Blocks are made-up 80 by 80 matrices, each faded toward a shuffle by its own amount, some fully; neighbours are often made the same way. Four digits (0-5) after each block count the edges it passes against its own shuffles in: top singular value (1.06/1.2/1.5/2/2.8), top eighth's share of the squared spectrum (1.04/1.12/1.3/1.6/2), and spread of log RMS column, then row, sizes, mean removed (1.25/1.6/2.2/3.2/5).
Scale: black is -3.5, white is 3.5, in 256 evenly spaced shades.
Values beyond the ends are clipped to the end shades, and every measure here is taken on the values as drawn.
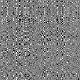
4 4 3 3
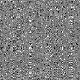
4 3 2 2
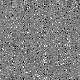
3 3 1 1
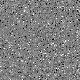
3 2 1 1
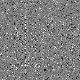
2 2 2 1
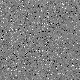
1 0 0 0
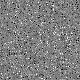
1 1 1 0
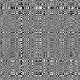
5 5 4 4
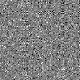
4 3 2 1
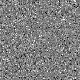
3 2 1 1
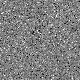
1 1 0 0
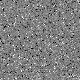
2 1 0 0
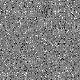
3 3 2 1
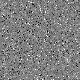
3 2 1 0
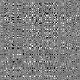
4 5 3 3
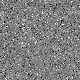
1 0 0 0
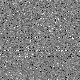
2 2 0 2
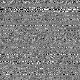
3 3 0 4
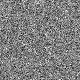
0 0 0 0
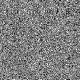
3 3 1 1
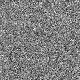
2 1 0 0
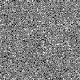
3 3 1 1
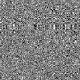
4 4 2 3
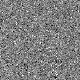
3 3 1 1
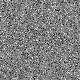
1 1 0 0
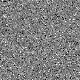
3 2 0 1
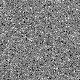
0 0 0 0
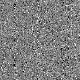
1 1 2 0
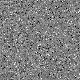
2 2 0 0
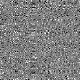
4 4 2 2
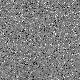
1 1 0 0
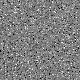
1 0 0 0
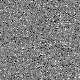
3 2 0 0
